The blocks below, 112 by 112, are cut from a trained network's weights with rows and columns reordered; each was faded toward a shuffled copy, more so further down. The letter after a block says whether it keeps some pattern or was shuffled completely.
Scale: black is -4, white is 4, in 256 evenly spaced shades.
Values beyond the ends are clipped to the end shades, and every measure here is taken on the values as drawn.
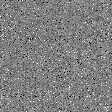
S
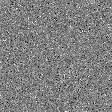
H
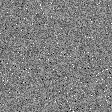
H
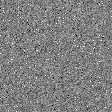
H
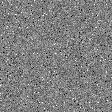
H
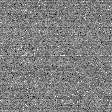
S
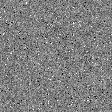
S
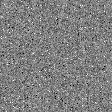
S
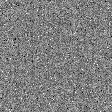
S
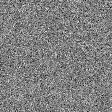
H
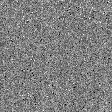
S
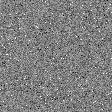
H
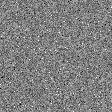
H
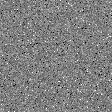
H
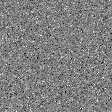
H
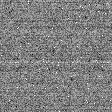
S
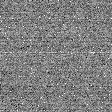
S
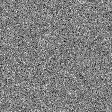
H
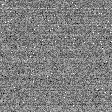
S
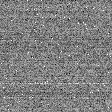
S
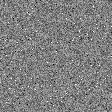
H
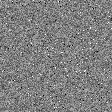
H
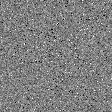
H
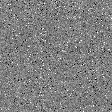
S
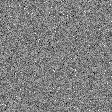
H
